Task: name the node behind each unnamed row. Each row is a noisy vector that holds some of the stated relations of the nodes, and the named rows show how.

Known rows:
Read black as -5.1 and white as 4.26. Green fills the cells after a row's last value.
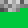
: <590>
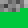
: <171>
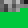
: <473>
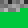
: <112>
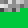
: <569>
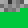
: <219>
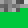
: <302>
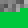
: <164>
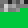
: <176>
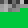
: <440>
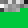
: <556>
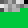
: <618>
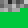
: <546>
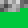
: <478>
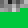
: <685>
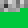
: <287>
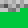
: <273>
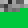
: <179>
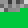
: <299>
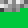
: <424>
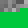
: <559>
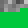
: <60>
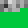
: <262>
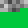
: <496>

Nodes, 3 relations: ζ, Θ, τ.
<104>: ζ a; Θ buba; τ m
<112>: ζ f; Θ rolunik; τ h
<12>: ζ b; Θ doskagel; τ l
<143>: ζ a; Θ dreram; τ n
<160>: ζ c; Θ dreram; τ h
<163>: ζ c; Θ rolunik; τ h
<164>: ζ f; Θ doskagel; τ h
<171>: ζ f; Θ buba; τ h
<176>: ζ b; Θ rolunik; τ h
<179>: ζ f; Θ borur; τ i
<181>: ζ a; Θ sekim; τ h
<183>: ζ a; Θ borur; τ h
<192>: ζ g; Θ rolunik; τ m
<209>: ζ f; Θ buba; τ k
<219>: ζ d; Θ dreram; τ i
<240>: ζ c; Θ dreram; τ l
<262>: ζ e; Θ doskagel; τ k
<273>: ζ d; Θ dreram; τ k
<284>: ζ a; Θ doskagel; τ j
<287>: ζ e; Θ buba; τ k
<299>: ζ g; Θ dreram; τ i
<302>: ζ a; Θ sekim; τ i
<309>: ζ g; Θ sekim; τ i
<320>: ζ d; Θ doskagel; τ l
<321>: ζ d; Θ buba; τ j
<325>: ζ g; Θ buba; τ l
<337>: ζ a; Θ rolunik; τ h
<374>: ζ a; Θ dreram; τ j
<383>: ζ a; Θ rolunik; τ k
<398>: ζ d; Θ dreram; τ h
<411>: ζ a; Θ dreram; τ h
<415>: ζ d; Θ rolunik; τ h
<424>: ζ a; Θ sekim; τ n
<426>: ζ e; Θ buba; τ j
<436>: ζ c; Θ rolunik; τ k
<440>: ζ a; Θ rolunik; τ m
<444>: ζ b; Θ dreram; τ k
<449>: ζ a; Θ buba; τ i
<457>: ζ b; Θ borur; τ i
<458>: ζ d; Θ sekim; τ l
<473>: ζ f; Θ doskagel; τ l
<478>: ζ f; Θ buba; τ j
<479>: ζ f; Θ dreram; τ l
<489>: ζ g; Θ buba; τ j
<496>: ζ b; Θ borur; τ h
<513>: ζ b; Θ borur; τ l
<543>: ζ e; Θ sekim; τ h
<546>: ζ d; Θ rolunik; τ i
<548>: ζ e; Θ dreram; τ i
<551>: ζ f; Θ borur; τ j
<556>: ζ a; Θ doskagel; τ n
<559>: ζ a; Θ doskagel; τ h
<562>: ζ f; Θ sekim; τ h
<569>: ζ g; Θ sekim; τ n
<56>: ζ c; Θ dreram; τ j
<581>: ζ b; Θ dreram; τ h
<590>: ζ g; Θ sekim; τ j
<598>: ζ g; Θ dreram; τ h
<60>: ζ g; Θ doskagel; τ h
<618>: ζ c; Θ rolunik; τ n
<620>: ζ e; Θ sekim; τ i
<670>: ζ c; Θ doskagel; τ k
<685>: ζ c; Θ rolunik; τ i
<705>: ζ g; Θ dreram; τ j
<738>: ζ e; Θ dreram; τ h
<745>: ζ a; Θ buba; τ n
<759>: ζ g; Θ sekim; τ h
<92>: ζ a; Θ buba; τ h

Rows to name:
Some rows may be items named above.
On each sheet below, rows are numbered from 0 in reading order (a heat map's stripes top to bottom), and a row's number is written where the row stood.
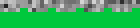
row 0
<209>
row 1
<240>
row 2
<160>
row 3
<478>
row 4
<337>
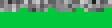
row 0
<685>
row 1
<320>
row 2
<181>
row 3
<457>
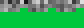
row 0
<440>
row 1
<320>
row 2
<620>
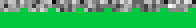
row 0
<287>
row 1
<383>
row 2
<479>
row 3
<513>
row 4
<478>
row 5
<473>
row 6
<143>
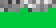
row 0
<548>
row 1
<424>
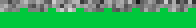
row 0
<411>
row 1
<562>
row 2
<436>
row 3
<104>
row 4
<12>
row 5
<60>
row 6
<192>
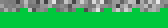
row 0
<92>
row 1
<548>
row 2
<543>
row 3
<284>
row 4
<436>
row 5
<705>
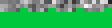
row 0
<183>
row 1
<302>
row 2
<449>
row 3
<143>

